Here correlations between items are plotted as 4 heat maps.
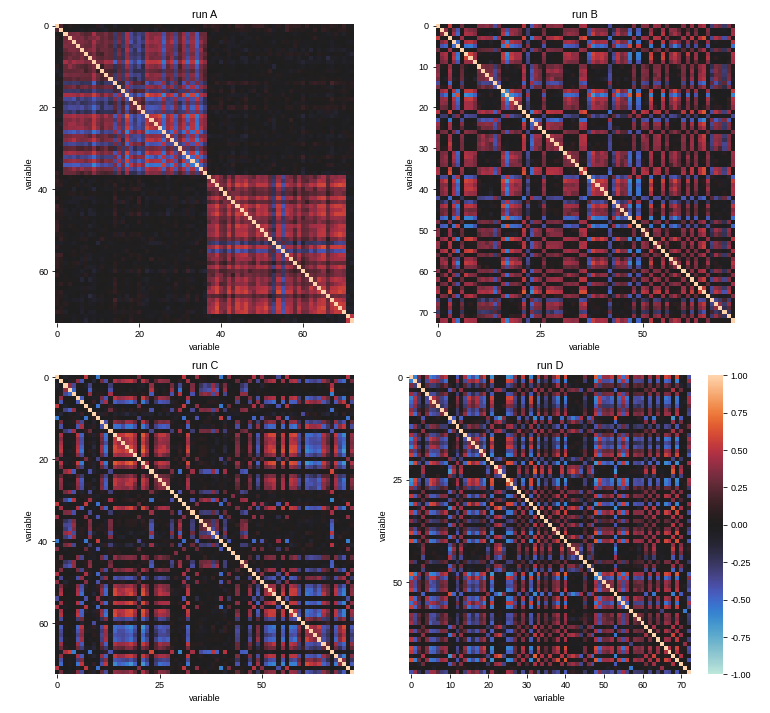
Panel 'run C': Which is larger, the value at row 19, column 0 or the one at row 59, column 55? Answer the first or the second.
the first
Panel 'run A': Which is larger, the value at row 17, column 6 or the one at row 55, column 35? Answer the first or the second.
the first
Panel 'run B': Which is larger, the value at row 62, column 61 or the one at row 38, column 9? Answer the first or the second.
the second
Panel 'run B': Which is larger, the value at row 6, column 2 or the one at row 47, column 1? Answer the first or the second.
the first
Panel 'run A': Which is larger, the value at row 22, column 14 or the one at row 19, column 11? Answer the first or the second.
the second
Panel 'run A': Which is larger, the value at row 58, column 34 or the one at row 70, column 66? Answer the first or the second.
the second
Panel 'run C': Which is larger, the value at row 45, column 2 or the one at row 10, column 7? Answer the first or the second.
the first
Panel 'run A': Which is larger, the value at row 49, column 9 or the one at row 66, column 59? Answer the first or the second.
the second
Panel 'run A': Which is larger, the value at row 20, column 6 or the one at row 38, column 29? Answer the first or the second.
the second
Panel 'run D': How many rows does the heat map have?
73
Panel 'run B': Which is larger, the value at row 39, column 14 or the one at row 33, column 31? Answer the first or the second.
the second
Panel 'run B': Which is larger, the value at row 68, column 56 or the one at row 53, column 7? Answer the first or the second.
the first
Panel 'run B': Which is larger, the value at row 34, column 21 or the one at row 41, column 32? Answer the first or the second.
the second
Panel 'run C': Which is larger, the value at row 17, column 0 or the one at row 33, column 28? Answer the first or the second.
the second
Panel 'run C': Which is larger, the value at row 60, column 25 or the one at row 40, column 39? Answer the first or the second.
the first
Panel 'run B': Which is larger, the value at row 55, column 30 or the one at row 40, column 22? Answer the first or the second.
the first
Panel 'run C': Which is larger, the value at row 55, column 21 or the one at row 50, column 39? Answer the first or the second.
the first
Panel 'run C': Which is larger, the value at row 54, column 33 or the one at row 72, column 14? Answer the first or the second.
the second
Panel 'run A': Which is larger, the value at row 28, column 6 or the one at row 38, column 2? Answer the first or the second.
the first
